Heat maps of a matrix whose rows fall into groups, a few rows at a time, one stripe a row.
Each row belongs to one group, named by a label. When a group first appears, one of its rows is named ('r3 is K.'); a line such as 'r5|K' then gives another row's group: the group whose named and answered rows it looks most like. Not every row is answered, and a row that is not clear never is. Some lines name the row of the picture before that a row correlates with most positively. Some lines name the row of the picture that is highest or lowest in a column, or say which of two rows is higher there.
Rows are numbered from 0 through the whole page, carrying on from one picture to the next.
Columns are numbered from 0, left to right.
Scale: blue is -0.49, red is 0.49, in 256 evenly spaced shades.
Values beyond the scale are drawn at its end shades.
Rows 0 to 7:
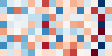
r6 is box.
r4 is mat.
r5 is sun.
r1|sun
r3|box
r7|sun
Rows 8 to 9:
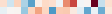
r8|sun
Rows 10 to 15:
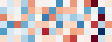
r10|sun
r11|box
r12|mat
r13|sun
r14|box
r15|sun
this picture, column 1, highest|12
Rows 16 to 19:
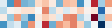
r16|sun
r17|box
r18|sun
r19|box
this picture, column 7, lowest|19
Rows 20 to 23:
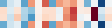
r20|box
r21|sun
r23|box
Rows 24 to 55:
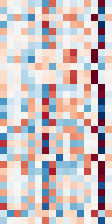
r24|mat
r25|box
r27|box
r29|box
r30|mat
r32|sun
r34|sun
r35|sun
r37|mat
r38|box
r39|box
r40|box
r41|mat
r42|sun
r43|box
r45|box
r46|sun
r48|mat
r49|mat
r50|box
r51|mat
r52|box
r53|mat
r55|box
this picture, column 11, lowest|54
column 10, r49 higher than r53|Yes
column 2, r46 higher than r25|Yes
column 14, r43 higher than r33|No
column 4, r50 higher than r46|No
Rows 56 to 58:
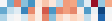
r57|box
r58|box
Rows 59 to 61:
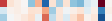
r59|mat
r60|box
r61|box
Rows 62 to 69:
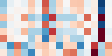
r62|box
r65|box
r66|mat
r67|mat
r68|sun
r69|sun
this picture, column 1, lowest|68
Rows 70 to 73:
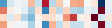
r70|box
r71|mat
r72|sun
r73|mat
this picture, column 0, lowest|70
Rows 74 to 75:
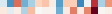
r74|sun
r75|sun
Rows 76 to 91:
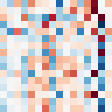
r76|sun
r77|sun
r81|mat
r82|box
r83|mat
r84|box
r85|box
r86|sun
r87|box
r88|box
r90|box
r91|box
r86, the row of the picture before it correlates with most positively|74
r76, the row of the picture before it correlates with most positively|75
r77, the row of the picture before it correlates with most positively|75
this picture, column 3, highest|78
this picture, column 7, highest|78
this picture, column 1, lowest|80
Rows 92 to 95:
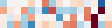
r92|box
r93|mat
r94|sun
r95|sun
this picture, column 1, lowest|95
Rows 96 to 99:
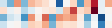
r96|sun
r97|sun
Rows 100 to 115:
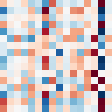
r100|mat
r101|box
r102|box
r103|mat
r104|box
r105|sun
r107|sun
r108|box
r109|box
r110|sun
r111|mat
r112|sun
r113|box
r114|mat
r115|mat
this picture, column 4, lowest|105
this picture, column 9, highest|105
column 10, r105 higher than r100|Yes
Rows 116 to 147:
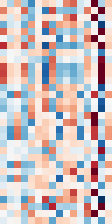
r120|mat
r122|mat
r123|box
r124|mat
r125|mat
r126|mat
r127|mat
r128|box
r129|sun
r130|box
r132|sun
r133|sun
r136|box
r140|sun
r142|box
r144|box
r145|mat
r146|sun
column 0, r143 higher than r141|Yes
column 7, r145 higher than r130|Yes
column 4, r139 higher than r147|No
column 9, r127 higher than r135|No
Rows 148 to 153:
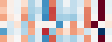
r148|mat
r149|mat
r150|mat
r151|sun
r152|box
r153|mat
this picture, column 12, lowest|152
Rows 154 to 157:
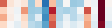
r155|mat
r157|mat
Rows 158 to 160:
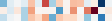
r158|box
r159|sun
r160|box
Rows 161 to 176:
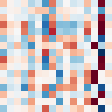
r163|mat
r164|mat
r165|mat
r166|box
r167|sun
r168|box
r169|mat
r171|sun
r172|sun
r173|box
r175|sun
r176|box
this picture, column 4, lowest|167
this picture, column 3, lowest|173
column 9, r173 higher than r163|Yes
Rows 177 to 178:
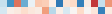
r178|box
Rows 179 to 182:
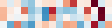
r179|sun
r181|mat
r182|sun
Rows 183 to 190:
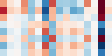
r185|mat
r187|box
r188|mat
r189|box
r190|box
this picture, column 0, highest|184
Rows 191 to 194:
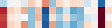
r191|box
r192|mat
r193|mat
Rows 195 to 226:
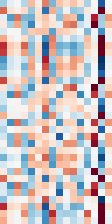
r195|box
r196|mat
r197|sun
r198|sun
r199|box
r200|mat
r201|mat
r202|mat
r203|box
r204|box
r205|box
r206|mat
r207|sun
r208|sun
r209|box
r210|box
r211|mat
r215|sun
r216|box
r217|box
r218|box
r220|mat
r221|sun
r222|sun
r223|box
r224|mat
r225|mat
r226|mat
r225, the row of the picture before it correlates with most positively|194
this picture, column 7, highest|225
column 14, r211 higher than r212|Yes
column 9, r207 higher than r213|Yes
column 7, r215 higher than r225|No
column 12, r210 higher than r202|No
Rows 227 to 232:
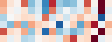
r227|mat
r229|box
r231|mat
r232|sun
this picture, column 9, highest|232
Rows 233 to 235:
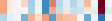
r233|mat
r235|box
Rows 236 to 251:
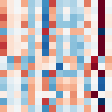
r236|mat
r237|mat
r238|mat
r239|mat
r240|box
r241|mat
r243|mat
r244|sun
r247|box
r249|sun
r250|box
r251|mat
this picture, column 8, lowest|245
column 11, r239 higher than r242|Yes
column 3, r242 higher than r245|Yes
